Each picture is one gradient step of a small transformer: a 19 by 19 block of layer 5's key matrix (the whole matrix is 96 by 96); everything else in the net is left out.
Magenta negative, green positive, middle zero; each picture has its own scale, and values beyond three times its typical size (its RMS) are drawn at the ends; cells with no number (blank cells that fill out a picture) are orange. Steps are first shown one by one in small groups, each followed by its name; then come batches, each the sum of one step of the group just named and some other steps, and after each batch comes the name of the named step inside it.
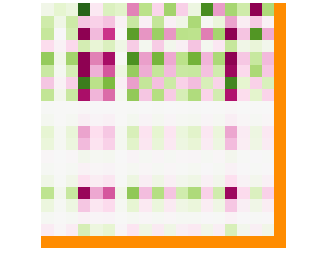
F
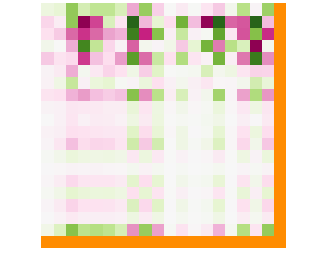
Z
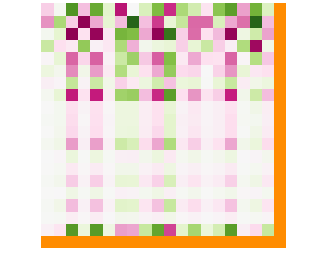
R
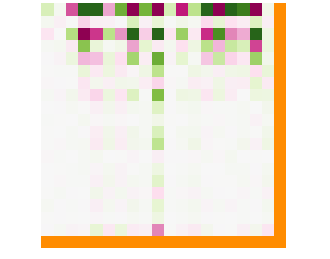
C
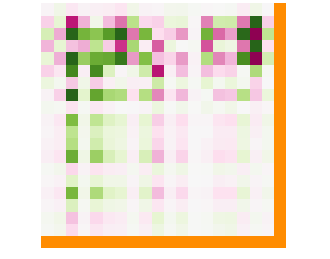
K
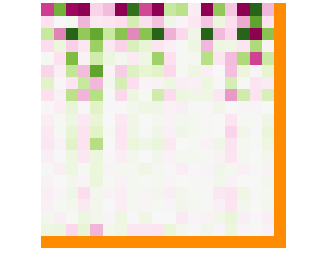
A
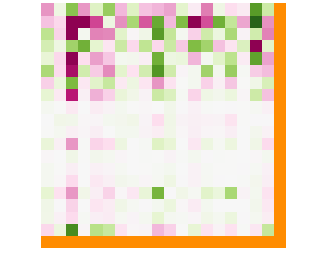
R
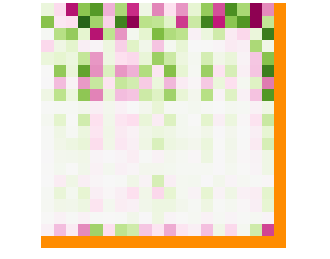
C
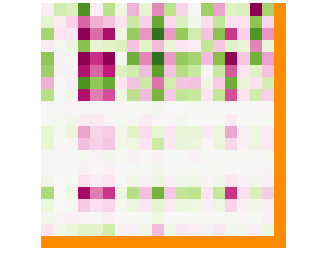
F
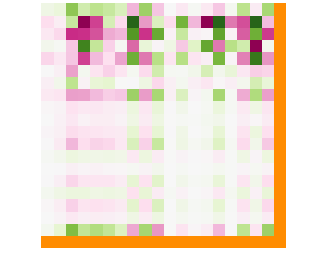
Z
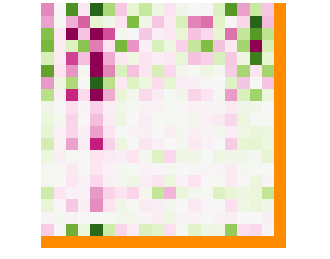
R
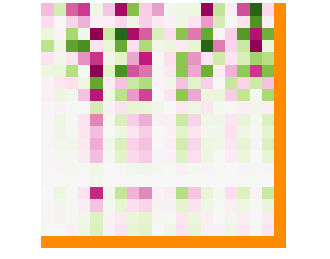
A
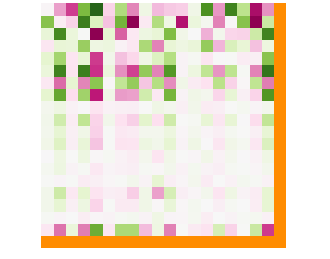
C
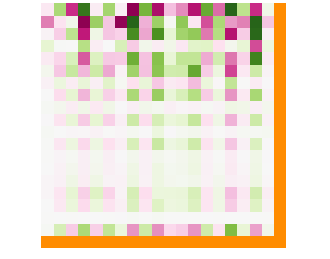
C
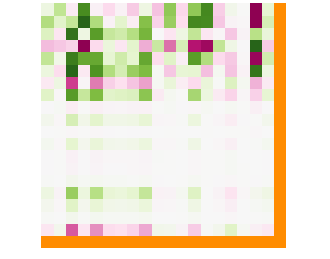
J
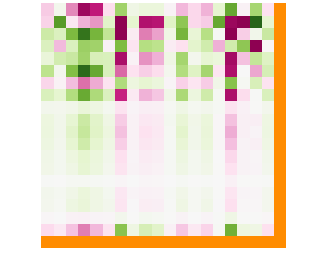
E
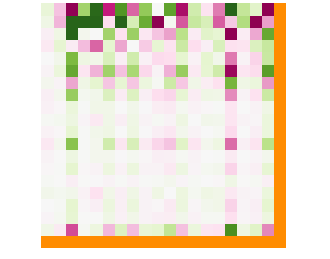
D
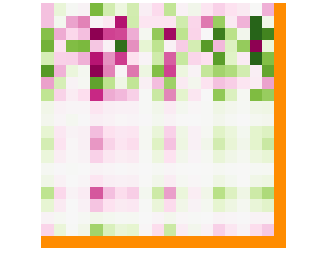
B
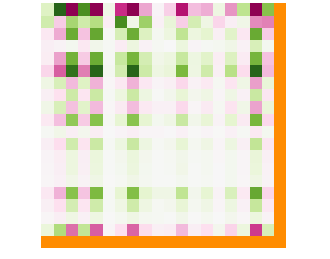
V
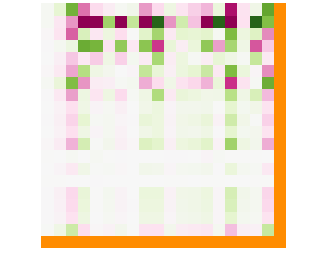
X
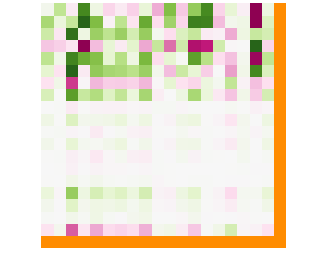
J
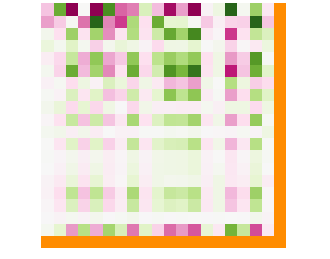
V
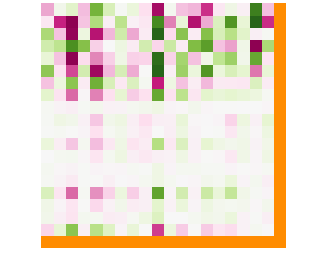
D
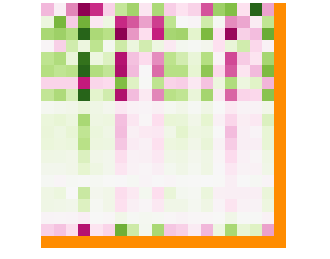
E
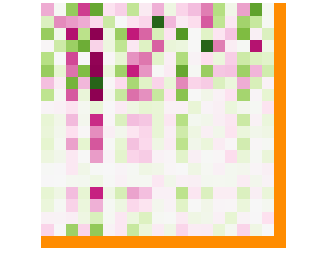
X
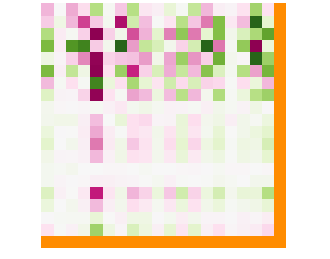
B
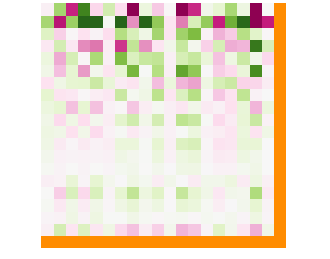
V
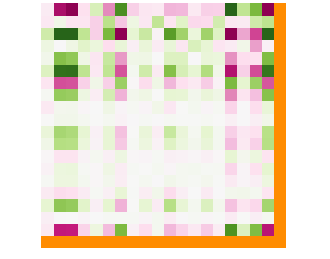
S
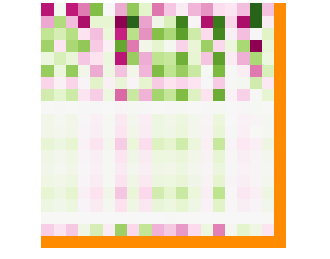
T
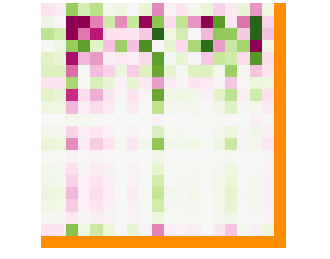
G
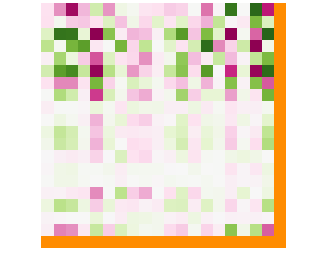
S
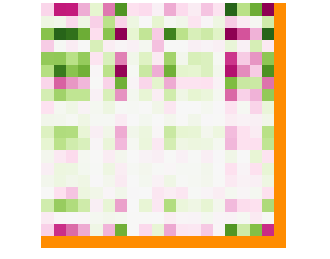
S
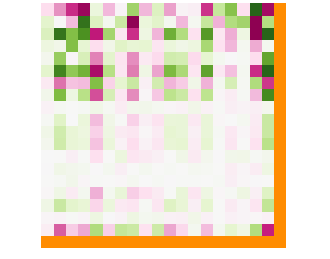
S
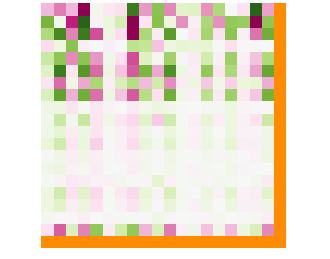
G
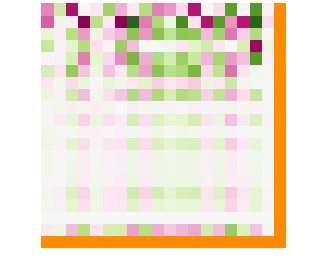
T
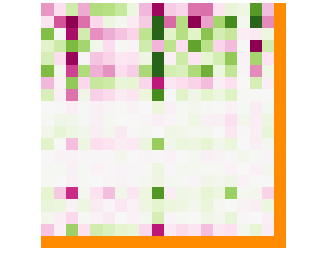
S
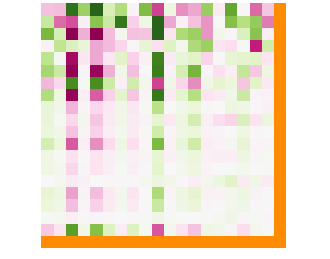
G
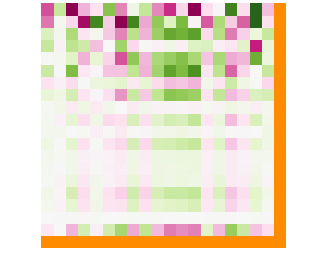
T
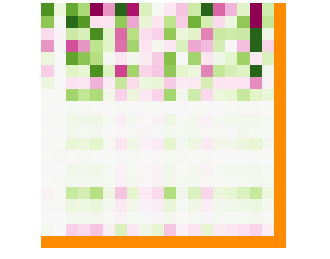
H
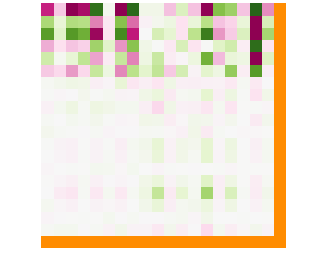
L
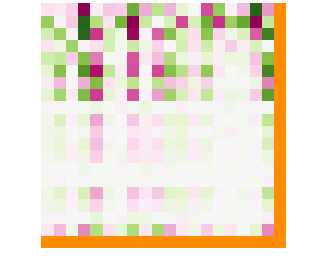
H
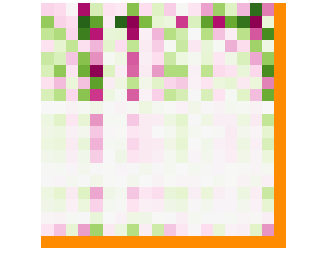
H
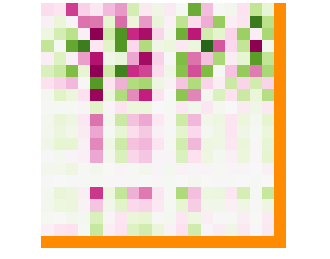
H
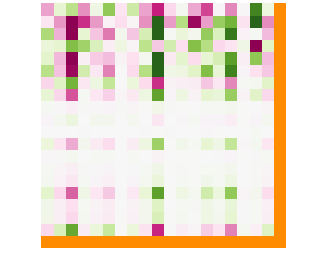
L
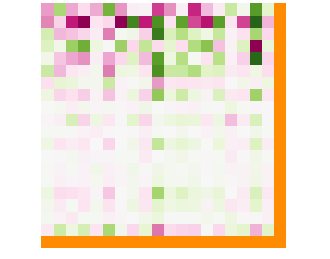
L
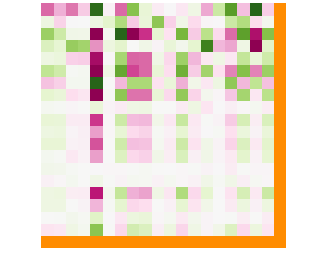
L
